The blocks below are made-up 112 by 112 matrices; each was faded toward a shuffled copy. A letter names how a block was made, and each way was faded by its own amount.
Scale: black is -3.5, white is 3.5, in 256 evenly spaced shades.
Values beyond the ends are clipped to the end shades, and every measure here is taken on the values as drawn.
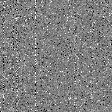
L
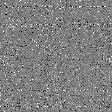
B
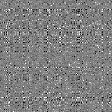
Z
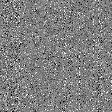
L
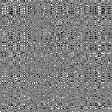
Z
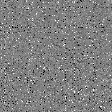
B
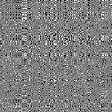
Z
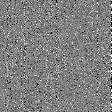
L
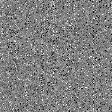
L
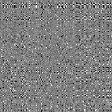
Z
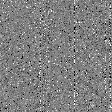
L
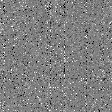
B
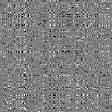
Z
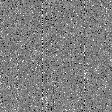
L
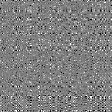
Z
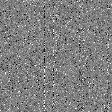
L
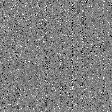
L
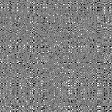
Z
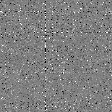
B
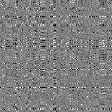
Z
